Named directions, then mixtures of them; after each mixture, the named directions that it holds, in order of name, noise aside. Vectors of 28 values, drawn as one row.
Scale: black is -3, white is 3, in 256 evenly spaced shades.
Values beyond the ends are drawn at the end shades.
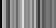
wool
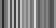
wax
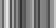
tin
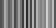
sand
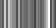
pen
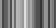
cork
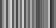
pen, sand, wool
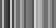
cork, pen, tin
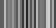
pen, sand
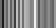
wax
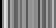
sand, tin, wool
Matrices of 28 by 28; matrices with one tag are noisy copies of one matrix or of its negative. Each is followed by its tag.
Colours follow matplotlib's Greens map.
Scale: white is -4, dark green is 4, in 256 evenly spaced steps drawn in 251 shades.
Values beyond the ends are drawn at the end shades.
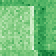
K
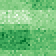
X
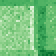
K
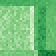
K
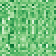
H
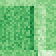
K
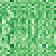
H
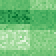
X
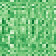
H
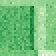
K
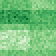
X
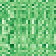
H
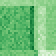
K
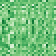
H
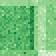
K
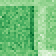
K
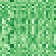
H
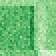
K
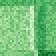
K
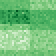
X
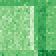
K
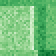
K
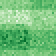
X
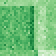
K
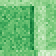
K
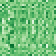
H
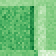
K
